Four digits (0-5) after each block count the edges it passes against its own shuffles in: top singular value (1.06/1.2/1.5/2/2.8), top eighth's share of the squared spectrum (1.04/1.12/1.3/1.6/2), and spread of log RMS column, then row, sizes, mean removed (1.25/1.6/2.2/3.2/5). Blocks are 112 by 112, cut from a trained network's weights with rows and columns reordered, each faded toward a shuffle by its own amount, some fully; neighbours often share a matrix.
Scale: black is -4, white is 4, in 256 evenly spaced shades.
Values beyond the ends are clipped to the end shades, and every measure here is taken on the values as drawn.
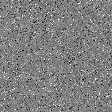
0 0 0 0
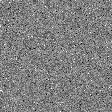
0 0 0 0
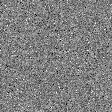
0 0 0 0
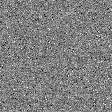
1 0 0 0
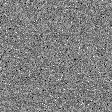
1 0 0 0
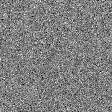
0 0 0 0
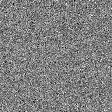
1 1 0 0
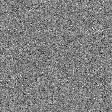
2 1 0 1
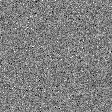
1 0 0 0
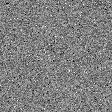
1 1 0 0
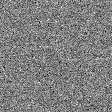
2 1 0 0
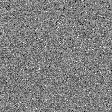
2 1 0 0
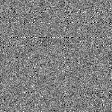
3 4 2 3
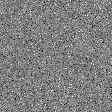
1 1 0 0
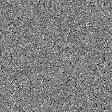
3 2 1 1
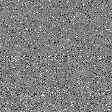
3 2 0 2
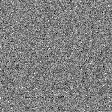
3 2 0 0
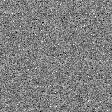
2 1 0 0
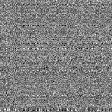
4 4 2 3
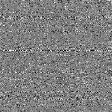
3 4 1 3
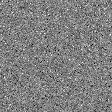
1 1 0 0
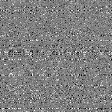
4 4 1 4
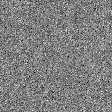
1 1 0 0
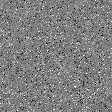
1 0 0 0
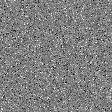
2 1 0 0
